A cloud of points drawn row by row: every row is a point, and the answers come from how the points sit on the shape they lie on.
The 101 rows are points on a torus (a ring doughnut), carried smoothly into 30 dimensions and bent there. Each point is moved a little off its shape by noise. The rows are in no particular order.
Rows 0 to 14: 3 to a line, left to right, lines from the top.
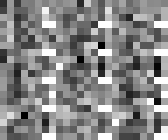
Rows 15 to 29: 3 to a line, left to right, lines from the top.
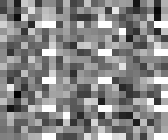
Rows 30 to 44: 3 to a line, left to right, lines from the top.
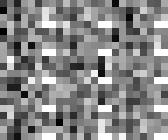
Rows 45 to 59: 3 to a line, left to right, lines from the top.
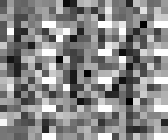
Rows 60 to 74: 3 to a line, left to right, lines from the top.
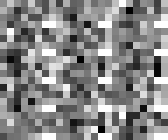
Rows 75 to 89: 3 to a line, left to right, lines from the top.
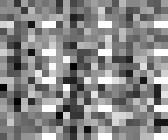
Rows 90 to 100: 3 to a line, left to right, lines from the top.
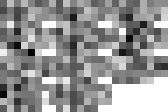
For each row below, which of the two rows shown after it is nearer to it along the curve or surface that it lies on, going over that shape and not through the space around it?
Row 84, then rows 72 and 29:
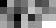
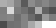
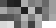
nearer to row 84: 72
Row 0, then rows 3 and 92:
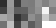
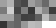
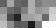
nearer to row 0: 3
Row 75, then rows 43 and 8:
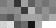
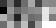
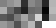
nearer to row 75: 43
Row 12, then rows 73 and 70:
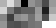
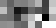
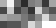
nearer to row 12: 73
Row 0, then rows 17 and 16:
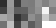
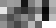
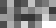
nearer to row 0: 16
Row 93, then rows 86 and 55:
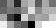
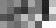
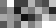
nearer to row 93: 86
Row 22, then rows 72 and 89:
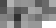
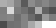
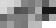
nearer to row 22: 72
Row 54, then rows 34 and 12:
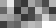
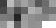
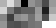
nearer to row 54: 34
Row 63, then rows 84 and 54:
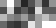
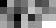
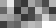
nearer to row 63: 54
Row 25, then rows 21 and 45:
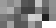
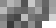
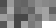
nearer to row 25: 21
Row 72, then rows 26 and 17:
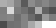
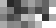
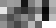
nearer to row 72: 17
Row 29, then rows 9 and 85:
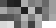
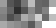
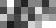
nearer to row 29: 9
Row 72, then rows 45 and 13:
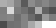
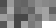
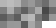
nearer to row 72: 45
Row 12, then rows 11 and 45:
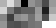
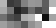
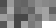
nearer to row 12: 11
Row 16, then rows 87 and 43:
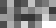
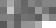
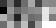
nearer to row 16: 43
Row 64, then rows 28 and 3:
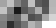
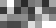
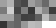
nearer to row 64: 28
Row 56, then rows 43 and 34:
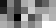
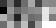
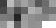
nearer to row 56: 43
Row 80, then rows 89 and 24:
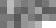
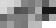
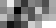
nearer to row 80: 89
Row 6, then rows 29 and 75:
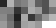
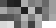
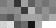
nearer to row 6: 75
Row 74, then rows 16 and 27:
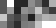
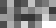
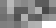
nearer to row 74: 16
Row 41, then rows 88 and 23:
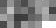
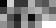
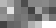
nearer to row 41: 23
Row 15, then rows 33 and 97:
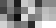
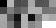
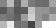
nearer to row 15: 33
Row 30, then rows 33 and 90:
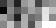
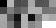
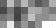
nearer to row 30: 33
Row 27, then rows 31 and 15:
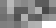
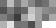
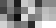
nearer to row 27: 31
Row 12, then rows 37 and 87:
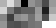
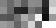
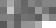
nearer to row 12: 37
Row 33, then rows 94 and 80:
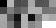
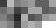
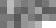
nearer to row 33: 94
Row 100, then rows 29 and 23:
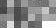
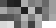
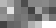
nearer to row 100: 23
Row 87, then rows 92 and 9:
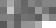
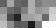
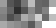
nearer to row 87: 92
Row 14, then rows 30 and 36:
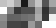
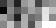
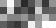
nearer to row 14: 36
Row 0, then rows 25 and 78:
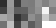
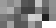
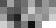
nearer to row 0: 78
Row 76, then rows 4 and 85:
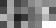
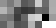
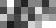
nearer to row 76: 85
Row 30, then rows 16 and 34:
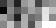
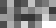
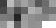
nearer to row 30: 16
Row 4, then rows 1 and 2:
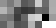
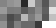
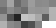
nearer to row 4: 2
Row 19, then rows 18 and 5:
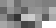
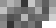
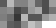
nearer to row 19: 18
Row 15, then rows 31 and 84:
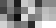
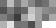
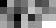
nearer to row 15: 84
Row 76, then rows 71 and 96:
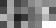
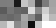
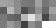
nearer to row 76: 71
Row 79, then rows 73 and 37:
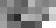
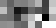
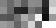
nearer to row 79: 37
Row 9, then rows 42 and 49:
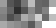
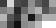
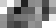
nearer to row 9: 49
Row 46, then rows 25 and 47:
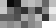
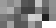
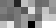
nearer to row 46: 25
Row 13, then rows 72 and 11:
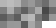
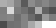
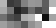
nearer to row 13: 72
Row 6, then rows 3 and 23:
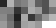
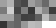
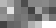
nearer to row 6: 23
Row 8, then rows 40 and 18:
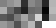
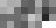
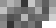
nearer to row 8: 18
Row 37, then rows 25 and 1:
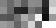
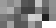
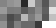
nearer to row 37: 1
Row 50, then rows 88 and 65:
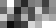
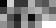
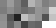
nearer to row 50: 88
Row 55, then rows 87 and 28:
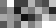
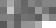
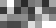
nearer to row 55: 28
